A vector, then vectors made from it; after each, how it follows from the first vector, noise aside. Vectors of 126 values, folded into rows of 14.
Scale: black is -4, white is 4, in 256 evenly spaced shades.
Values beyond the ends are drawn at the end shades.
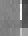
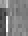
reversed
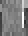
wrapped around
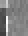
reversed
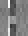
wrapped around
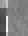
reversed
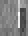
wrapped around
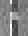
wrapped around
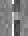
wrapped around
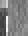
reversed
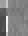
reversed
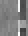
wrapped around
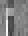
wrapped around
